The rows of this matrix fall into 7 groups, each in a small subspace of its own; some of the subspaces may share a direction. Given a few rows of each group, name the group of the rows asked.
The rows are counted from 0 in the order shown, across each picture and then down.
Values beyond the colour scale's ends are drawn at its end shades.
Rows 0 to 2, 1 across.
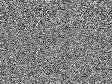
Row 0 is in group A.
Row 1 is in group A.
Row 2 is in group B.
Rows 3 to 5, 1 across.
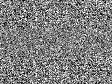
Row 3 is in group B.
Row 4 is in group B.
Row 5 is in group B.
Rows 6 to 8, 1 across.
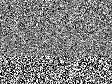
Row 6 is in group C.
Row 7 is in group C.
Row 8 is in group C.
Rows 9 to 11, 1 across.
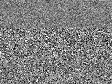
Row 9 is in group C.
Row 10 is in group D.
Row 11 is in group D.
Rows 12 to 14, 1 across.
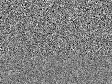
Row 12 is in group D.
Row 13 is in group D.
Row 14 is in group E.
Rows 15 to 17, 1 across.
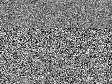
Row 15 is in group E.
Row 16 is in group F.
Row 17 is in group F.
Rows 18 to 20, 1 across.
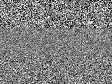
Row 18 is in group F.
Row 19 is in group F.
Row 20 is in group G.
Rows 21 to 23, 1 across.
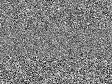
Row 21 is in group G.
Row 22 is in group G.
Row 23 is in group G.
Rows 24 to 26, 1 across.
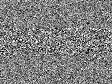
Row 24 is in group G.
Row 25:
F
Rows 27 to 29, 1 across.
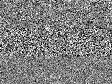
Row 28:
C
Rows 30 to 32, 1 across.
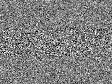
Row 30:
A
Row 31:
E
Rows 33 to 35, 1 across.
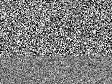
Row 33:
F
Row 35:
B
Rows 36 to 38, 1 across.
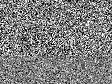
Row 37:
D
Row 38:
E
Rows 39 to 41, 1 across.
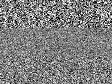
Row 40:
B
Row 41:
G
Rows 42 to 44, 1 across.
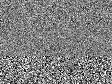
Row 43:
B
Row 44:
D
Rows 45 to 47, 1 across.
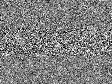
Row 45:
C
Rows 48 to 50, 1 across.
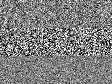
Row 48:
C
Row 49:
C
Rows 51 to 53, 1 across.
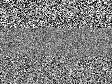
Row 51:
D
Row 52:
E
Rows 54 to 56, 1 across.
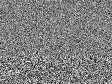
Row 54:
B
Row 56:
E
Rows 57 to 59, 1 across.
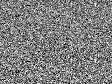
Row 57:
E
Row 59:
E
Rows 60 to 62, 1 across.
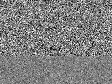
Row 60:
A
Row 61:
B
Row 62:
F
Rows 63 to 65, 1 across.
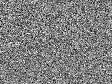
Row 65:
G
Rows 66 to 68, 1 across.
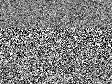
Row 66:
B
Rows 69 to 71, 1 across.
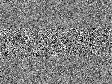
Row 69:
D
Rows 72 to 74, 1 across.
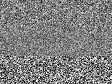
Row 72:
C
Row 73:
D
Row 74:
D
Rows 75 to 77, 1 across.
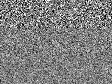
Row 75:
D
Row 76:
G
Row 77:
D
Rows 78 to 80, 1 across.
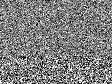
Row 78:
A
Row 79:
B
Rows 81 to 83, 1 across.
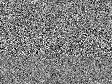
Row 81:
E
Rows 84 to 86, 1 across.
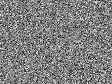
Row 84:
F
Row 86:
C
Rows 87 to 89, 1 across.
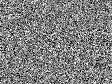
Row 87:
E
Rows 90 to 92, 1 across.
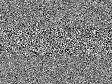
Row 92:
C
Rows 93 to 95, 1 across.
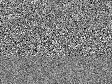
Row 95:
G
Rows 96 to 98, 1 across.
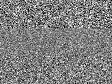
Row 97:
B
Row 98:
G
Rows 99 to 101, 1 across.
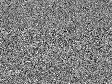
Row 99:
D
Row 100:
D
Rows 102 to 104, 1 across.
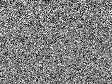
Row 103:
G
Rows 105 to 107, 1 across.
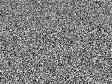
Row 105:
F
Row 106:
D
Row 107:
F
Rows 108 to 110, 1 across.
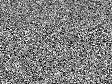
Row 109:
D
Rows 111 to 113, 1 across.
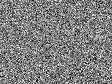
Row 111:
B
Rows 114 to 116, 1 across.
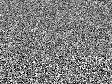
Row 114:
F
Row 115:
E
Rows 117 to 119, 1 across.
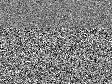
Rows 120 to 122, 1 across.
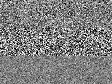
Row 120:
D
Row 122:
F
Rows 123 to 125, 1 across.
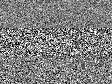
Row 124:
E
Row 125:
E
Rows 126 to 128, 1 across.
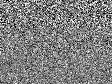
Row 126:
D
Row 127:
D
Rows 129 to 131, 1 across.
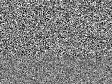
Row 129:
B
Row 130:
B
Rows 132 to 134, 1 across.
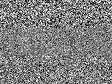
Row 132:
F
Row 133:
D
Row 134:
A
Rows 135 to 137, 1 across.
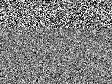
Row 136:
F
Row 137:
A
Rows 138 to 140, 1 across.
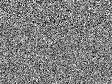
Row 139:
G
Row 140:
G
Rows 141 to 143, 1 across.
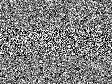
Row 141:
B
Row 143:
A
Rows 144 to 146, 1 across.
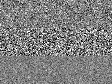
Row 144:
D
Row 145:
C
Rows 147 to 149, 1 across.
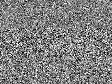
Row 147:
D
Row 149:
B
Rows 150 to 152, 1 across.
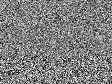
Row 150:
G
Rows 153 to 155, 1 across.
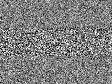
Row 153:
C
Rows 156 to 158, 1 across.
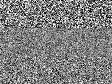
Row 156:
G
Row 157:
E
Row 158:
G
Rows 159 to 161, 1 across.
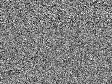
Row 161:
E
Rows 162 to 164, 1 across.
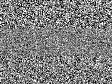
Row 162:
B
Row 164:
F
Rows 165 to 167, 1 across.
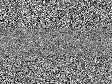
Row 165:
D
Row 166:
A
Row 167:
E
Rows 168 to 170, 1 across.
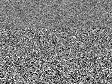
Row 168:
G
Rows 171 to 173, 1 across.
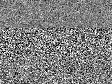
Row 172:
E
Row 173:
D
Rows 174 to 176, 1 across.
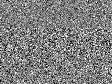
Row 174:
D
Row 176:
D
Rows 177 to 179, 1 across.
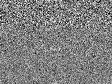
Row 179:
G
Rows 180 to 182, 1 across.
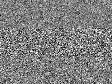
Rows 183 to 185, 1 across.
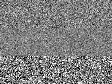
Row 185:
A
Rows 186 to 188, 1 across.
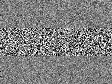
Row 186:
F
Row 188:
D
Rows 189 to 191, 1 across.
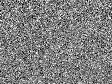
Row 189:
D
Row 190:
F
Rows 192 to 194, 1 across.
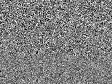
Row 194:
A
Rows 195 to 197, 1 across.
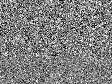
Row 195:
B
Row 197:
F
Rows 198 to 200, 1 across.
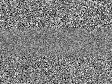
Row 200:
D
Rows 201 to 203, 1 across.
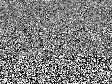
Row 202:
A
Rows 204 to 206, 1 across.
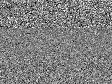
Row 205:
E
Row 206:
G
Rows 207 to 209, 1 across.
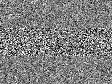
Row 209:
C
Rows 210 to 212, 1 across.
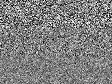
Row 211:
C
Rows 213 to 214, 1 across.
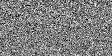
